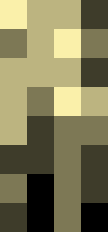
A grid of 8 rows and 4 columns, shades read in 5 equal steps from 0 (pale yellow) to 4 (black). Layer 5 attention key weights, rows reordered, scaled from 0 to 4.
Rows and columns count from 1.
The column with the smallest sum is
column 3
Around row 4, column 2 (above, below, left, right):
1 3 1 0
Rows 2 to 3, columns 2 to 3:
1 0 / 1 1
